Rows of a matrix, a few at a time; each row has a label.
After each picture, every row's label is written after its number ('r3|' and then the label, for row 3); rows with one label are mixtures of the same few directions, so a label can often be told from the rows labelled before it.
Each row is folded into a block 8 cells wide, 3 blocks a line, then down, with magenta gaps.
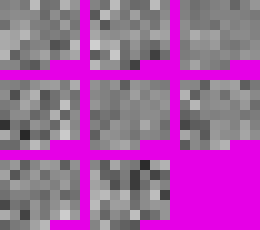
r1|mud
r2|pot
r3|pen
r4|pot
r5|mud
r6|pot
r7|pot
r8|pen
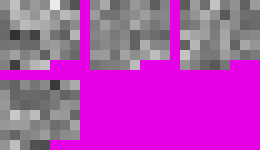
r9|pen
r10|pot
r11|mud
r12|pen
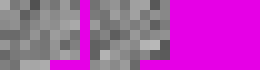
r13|mud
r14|mud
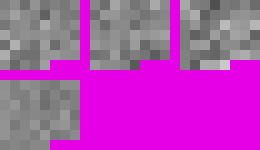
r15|mud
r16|pot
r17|mud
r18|pen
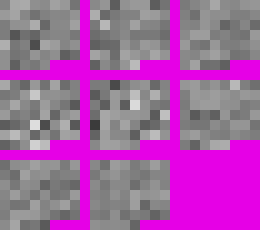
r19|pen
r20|pot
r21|mud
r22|pen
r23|pen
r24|pen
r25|mud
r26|pot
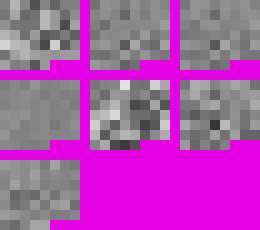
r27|pot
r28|pen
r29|pen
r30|mud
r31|mud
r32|pen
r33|pen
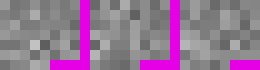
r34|pen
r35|mud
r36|pot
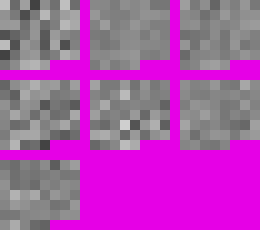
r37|mud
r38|pot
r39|mud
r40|mud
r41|pen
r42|mud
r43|pen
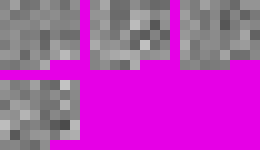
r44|pot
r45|pot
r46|pen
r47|mud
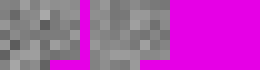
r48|mud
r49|pot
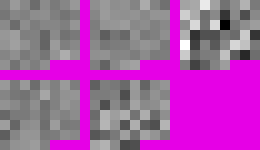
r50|pot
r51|pen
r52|pen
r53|mud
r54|pen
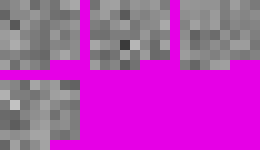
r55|pot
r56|pen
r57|pen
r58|pot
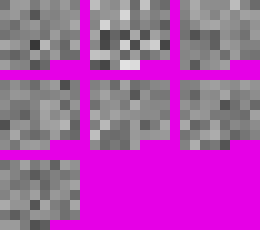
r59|pen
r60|pen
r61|pen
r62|mud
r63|mud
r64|mud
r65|pen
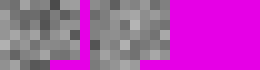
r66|pen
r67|pen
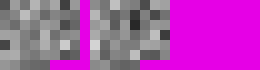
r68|mud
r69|pen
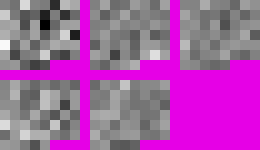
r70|pen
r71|pot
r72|pen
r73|pot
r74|mud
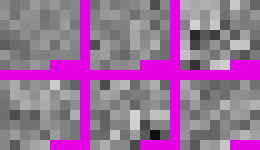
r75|pot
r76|mud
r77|pen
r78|pen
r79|pot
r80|mud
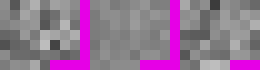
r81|pot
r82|pen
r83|mud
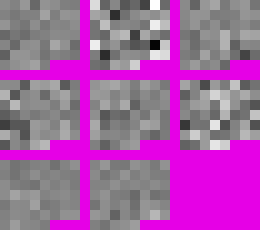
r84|mud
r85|mud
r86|pot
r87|pot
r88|pen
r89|pen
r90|pen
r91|pot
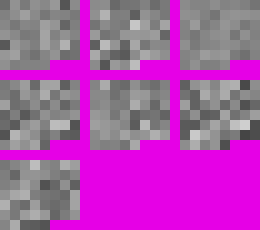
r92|mud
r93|mud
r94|pot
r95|mud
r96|pot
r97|mud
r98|mud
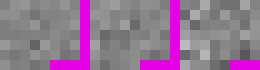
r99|pen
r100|pen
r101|pot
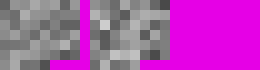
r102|mud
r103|pot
